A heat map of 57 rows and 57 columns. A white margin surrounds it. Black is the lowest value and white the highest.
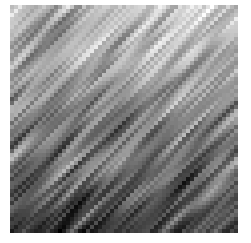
Odd rows or columns: none. Average level on the scale: 50%. Slope: up to the top. Grain: diagonal, up to the right.
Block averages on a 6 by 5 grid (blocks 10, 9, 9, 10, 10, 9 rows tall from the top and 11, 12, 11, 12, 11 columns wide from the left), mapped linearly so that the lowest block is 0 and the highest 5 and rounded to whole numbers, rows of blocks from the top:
44555 | 44444 | 33333 | 22222 | 12212 | 00011
